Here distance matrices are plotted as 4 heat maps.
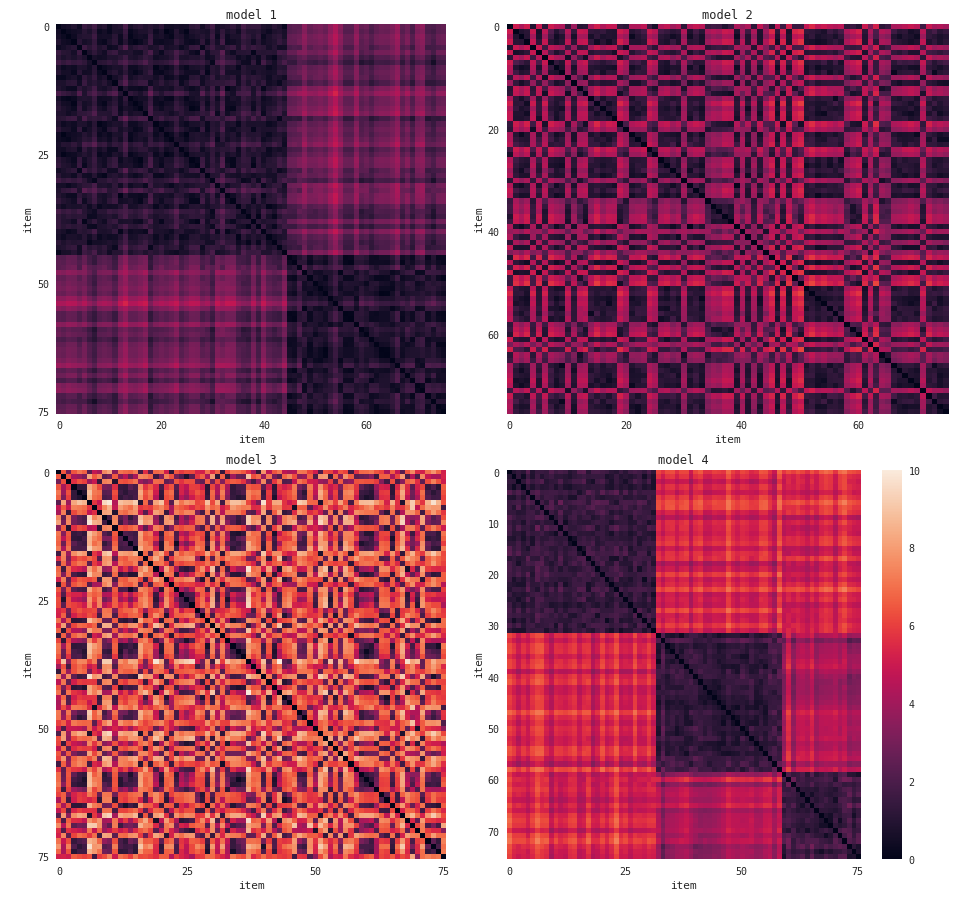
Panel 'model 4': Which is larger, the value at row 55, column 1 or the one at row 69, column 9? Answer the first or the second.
the first
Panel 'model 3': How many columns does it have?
76
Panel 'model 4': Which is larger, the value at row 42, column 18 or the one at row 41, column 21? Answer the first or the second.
the second
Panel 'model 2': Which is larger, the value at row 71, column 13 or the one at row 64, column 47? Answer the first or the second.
the second
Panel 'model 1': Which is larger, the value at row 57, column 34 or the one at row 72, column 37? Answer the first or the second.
the first
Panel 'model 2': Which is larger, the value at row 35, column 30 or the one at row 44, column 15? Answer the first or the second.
the second
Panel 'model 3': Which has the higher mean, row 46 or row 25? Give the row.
46
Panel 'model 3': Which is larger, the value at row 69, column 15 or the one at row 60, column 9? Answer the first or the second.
the first
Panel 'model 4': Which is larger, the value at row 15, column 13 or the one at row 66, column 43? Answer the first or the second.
the second
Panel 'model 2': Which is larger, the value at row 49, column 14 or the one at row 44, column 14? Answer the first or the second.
the first
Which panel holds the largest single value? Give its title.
model 3
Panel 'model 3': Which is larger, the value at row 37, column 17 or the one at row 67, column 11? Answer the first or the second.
the second
